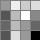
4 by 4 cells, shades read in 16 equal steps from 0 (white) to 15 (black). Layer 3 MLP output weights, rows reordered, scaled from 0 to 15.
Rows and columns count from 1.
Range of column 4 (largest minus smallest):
13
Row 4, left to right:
10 2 6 15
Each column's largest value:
10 4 6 15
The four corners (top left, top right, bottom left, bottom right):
6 2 10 15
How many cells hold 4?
2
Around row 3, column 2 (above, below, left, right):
4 2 9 6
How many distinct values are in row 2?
4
